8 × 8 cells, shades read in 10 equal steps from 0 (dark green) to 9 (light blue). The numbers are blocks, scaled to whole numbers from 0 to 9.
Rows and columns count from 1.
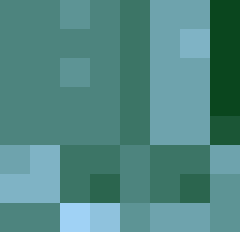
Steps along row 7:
same down down up down down up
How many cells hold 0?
4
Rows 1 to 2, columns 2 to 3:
4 5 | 4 4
